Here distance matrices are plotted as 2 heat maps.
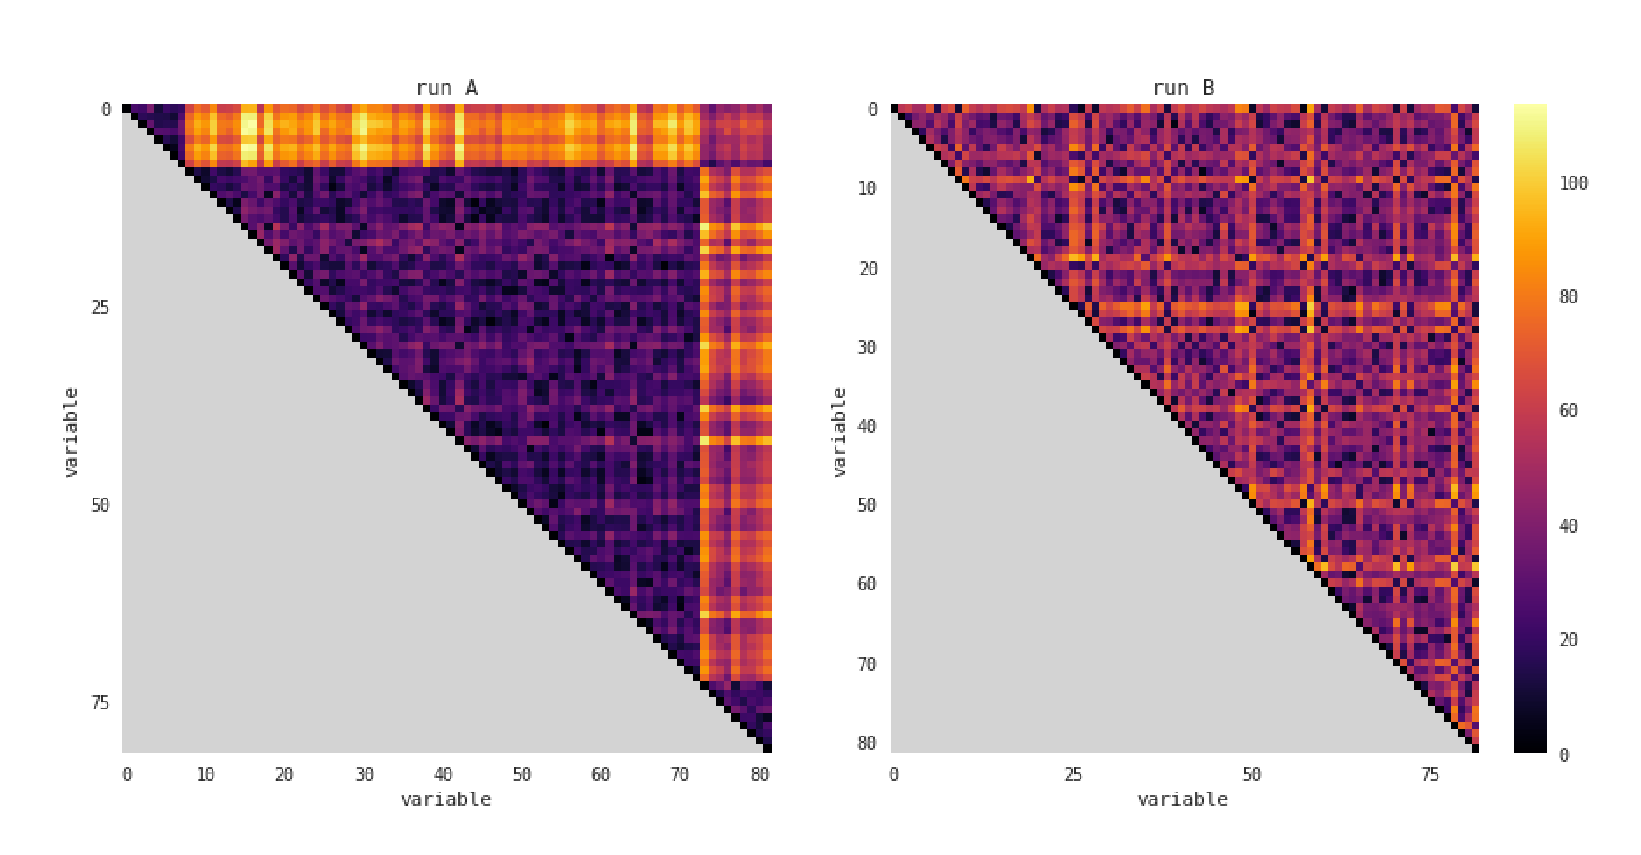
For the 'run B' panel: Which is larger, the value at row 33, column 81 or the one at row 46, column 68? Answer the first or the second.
the first
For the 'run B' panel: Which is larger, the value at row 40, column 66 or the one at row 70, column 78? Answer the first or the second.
the first
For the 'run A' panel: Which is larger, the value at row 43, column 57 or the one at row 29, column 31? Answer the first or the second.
the first
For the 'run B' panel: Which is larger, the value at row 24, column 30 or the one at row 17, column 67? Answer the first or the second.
the first
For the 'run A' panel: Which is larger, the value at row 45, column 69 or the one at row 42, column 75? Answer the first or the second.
the second
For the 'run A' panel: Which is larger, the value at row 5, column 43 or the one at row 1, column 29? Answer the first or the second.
the second
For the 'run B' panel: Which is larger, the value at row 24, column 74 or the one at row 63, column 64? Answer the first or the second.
the first
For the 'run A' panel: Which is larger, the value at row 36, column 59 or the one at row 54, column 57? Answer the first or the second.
the second
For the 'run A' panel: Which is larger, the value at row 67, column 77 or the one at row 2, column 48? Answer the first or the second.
the second
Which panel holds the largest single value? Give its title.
run A
